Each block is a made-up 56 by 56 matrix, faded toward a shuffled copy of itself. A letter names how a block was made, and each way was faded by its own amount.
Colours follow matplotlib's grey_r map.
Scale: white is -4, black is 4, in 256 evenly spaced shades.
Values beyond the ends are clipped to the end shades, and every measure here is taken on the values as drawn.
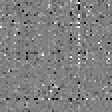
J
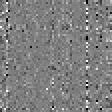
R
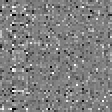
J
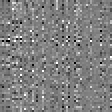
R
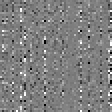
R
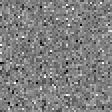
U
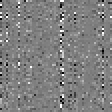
R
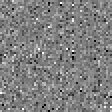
U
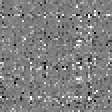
J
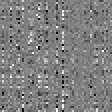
R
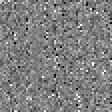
U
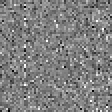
U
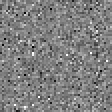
U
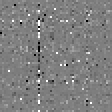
J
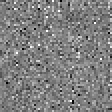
U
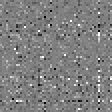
J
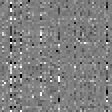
R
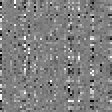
R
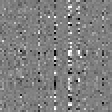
R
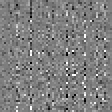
R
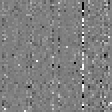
R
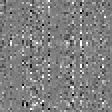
R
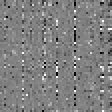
R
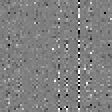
R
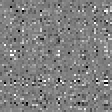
J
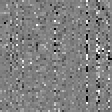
R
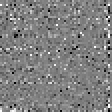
J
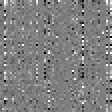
R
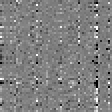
R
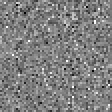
U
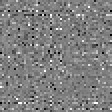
J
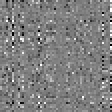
R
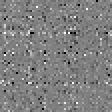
J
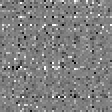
J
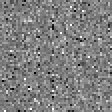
U
